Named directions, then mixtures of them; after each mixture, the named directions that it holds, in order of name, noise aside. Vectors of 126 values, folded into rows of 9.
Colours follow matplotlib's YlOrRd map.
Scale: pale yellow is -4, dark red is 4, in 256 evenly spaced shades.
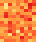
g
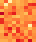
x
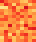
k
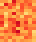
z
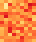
g, x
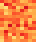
k, z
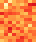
g, x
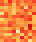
g, x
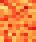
k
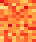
k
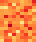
g, k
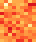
g, x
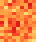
g, z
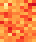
g, x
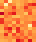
x
